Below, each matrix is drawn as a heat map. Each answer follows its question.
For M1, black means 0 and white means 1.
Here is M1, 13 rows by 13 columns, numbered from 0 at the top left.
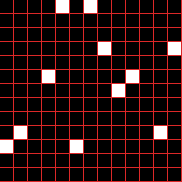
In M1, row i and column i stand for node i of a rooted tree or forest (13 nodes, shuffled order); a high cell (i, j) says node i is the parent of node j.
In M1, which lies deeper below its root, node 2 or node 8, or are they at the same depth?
node 8
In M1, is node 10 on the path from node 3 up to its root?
yes
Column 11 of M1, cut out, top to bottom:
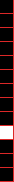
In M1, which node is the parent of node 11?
9
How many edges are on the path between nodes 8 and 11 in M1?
6
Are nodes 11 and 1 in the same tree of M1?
yes
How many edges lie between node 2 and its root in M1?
0
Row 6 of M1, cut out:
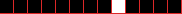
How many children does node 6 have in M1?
1
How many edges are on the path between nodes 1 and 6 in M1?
5
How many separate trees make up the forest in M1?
2
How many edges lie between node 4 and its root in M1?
2
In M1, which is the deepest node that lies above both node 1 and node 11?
9
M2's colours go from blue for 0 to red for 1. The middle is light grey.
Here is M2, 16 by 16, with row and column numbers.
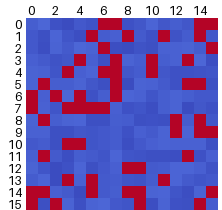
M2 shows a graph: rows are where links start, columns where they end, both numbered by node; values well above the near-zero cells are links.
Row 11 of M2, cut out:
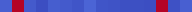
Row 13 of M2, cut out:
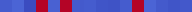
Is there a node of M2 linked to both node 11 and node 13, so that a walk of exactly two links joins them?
no
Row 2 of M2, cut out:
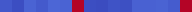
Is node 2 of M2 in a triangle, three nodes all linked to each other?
no
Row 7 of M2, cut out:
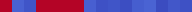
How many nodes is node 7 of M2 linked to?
5
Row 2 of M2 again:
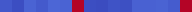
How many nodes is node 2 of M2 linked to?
2
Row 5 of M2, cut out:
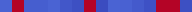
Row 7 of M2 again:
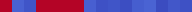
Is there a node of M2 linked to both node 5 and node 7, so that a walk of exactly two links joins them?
no
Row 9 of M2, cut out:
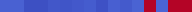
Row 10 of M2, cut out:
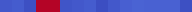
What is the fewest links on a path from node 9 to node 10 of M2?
5
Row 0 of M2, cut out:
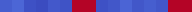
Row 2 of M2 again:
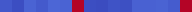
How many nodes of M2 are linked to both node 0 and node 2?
2
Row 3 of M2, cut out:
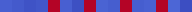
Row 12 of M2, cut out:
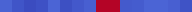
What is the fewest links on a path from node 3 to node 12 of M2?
5
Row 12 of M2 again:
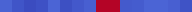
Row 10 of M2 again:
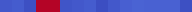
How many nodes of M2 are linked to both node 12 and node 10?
0
